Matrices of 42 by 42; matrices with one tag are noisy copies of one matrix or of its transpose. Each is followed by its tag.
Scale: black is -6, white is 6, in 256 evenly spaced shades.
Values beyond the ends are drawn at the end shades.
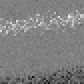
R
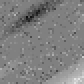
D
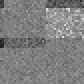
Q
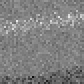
R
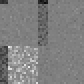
Q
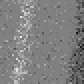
R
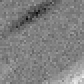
D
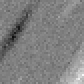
D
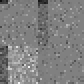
Q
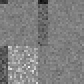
Q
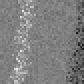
R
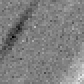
D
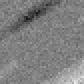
D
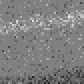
R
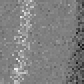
R
